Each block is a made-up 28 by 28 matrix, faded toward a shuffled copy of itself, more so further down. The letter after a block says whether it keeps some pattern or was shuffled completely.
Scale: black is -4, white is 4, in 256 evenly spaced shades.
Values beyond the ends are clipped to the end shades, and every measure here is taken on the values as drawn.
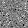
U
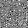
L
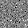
L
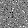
U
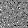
L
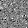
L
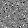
U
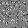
L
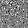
L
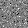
U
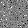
U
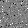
U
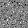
U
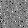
L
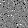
U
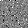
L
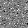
L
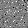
U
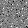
U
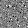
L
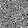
U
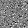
U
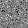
U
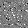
L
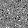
U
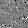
U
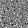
U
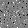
L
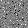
U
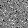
U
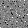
U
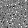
U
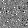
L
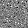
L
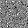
U
